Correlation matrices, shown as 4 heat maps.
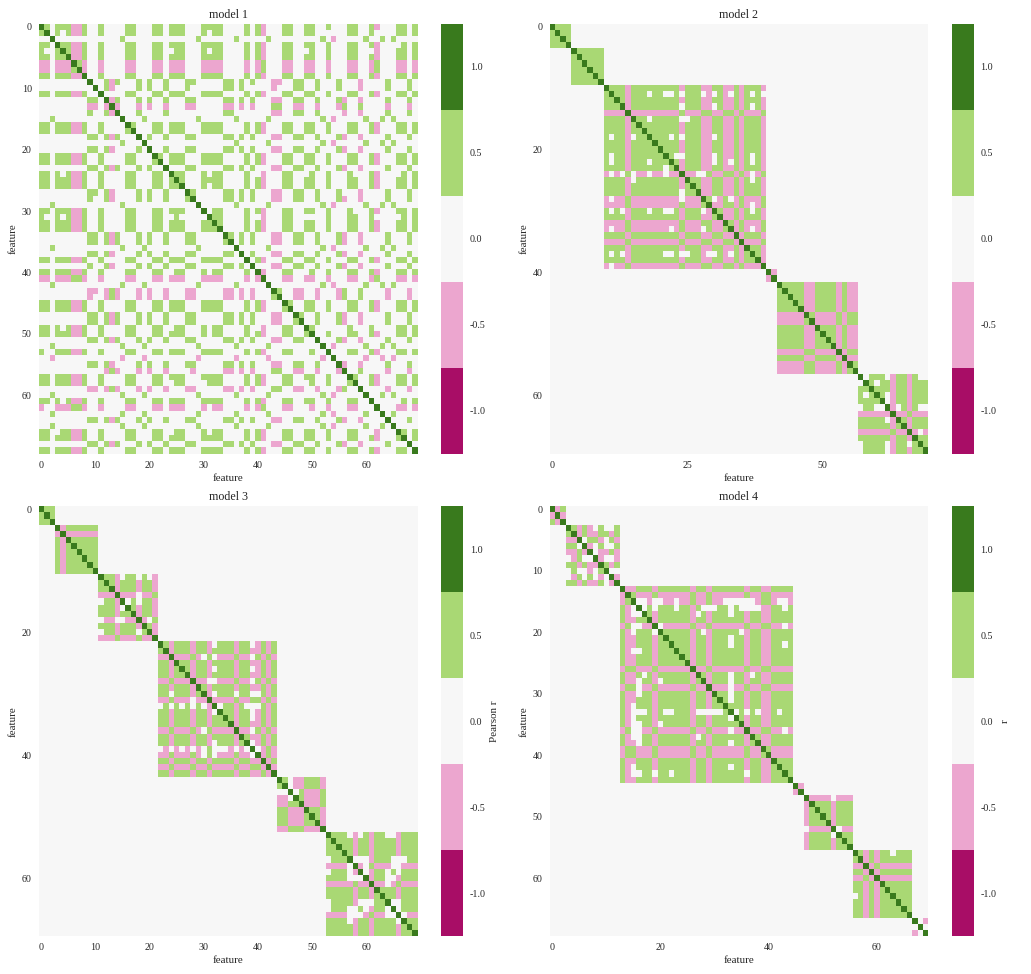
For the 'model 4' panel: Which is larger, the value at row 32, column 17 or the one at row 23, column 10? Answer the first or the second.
the first
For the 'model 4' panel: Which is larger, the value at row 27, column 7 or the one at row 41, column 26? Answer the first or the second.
the first
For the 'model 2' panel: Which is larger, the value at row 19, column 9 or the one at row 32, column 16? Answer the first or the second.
the first
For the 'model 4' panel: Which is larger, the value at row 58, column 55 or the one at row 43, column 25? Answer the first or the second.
the second
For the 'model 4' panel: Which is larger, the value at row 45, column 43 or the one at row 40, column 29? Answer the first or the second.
the second
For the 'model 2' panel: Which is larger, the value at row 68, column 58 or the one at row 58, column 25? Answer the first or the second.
the first
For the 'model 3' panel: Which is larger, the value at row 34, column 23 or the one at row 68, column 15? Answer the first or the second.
the first
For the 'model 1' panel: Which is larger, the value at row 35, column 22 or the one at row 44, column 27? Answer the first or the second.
the first
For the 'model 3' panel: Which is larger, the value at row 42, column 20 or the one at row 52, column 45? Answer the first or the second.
the first
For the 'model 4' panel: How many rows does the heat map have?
70
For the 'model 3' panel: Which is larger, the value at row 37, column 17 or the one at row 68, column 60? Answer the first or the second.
the second
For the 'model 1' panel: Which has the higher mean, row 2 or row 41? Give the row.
2
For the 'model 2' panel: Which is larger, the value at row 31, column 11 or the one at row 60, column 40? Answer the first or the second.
the first
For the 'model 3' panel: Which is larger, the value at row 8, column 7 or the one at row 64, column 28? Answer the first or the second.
the first
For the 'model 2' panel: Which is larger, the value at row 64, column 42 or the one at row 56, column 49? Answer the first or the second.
the first
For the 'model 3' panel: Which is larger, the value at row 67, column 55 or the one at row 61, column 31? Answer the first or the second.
the first
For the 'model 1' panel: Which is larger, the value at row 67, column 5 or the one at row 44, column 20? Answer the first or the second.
the first
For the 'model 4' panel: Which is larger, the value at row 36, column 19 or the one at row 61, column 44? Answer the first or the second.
the first
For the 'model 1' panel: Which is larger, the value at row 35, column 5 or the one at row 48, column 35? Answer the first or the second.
the second
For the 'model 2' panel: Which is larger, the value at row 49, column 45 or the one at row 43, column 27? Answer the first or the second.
the first
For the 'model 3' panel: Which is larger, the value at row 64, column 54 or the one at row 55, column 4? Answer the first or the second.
the first
